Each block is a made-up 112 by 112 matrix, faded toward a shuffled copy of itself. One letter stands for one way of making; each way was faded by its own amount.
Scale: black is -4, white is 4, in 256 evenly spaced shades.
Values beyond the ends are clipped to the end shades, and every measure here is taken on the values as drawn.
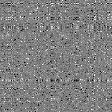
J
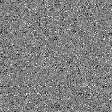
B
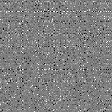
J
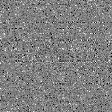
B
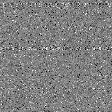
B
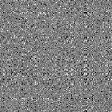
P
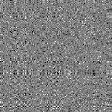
P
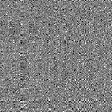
P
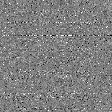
B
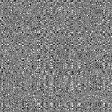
P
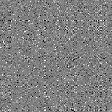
J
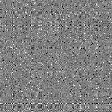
J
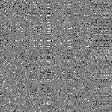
J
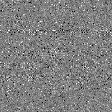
B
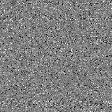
B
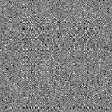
P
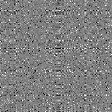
J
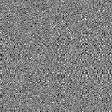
P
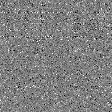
B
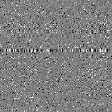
J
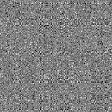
P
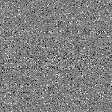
B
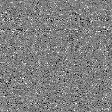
B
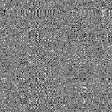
P
